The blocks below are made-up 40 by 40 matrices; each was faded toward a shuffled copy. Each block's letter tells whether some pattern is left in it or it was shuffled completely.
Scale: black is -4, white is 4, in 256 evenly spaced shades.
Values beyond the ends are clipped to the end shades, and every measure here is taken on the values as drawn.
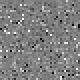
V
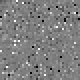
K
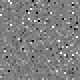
K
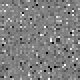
V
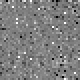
V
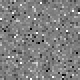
K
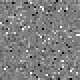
K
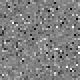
K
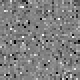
V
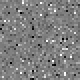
K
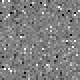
K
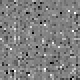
V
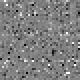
V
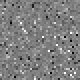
K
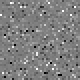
K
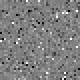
K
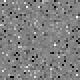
K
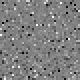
K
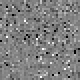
V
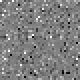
V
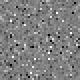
K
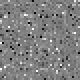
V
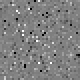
K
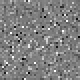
K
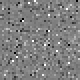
V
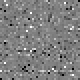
V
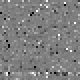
V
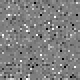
V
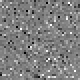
K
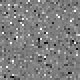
K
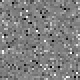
K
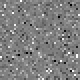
K
